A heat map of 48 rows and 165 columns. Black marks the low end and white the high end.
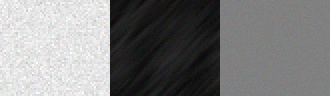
It is made of 1 by 3 panels. Panel 1,1: very high, fine-grained, faint in contrast. Panel 1,2: very low, slanting up to the right, faint in contrast. Panel 1,3: middling, flat.
